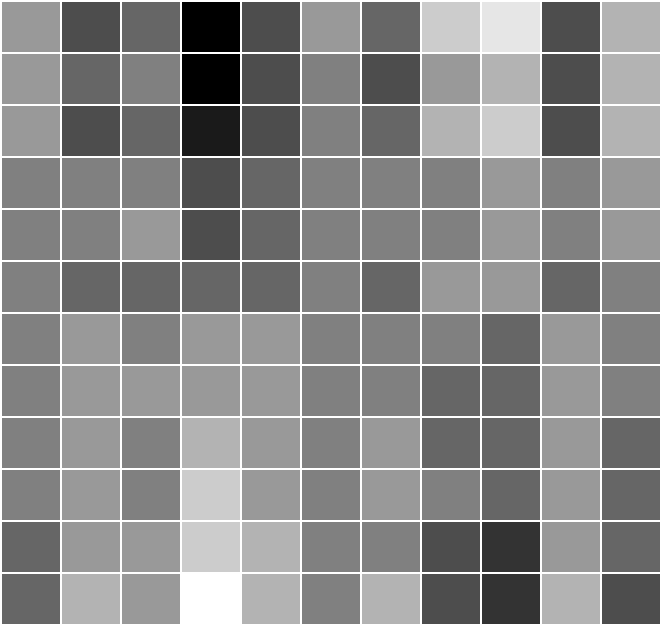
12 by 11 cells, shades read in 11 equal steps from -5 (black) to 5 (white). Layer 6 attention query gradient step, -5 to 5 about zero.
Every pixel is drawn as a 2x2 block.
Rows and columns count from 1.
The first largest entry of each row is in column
9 9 9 9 3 8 2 2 4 4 4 4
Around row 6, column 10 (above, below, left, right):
0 1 1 0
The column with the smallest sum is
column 4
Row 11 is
-1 1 1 3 2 0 0 -2 -3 1 -1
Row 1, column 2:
-2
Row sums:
-2 -6 -4 -1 0 -4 3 3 3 5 1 6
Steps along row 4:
same same down up up same same up down up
